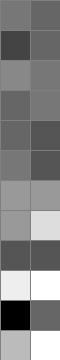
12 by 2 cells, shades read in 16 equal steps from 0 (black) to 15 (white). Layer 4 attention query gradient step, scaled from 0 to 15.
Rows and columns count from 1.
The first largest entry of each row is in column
1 2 1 2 1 1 1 2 1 2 2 2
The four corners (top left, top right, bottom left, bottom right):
7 6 11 15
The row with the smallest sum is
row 11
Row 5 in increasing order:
5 6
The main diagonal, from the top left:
7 6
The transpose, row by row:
7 4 8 6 6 7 9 9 5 14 0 11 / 6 6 7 7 5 5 9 13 5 15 6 15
